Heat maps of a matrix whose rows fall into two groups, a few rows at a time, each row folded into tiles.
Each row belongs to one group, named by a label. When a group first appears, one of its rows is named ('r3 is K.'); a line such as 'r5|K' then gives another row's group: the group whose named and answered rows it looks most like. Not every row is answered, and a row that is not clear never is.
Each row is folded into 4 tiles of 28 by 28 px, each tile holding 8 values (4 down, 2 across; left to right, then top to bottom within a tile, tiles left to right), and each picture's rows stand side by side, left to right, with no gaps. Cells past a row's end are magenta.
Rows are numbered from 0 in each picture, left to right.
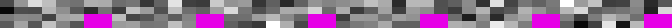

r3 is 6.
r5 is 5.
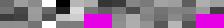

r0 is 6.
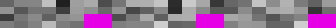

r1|6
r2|5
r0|6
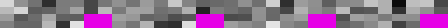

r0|5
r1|5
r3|6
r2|6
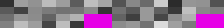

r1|6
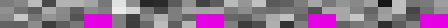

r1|5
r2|5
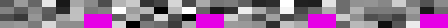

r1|5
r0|6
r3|5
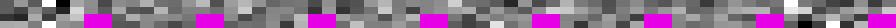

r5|5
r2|5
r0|6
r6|5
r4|5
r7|5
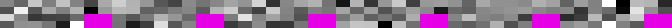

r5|6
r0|5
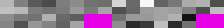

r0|5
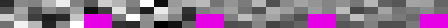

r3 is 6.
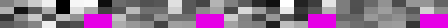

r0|6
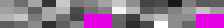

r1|5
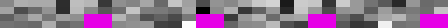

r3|5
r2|6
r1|5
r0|6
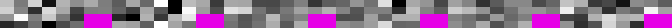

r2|5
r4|5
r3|6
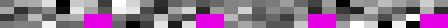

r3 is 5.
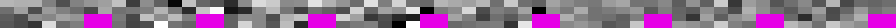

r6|6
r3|5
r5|5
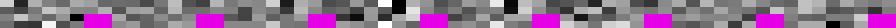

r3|6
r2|6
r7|5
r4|6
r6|5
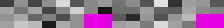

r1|6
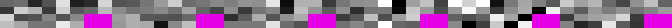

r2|6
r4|5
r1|5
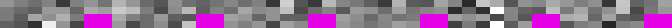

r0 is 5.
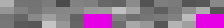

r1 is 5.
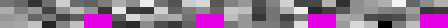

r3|5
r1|6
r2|5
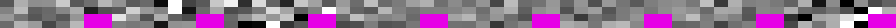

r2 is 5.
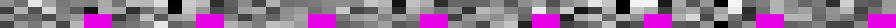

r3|6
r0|5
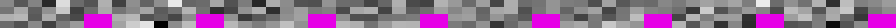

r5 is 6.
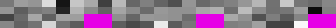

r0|6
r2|5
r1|5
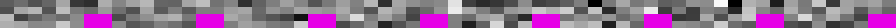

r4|5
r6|6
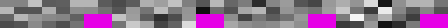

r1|5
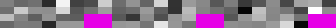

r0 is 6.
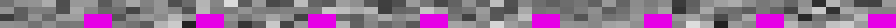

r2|5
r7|6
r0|6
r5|6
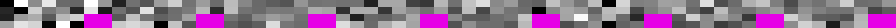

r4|5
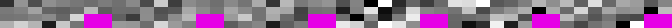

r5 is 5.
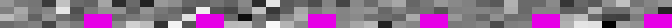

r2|6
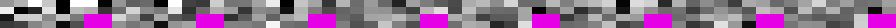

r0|6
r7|5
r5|6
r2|6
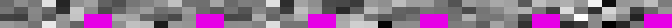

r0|6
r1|5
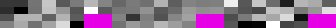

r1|6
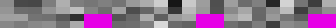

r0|5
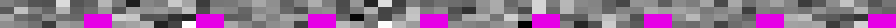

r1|5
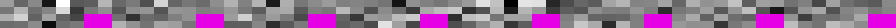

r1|6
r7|6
